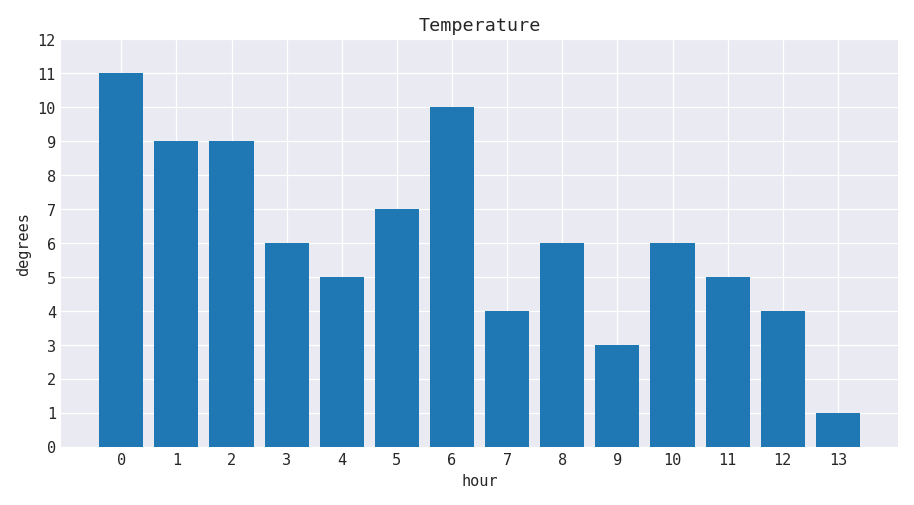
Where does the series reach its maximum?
0
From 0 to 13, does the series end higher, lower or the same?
lower
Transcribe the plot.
Title: Temperature
x-axis: hour, ticks 0 1 2 3 4 5 6 7 8 9 10 11 12 13
y-axis: degrees, ticks 0 1 2 3 4 5 6 7 8 9 10 11 12
Values:
11 9 9 6 5 7 10 4 6 3 6 5 4 1
